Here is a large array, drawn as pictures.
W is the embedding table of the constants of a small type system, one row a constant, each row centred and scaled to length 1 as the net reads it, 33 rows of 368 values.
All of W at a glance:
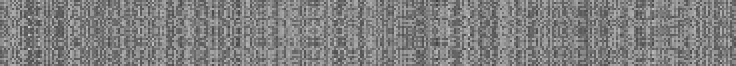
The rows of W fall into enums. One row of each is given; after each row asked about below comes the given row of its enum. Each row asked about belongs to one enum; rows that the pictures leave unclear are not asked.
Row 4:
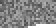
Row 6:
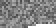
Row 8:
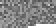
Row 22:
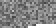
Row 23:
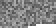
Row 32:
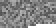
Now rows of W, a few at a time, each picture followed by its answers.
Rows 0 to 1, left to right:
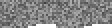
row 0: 22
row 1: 23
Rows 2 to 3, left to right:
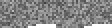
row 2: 22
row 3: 6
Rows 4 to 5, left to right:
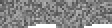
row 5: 32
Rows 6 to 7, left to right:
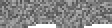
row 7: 32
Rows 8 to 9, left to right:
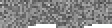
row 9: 22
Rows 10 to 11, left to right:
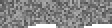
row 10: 4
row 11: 23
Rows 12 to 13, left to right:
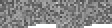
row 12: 4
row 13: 8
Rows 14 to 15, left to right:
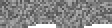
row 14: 6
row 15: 32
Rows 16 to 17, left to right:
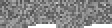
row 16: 6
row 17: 8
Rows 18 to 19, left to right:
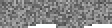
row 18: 23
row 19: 22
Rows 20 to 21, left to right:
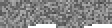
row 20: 32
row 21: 22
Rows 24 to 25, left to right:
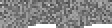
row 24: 8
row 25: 4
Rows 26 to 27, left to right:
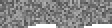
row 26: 4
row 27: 23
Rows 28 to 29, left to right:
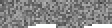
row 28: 4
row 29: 22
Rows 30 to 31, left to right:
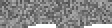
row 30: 6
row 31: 4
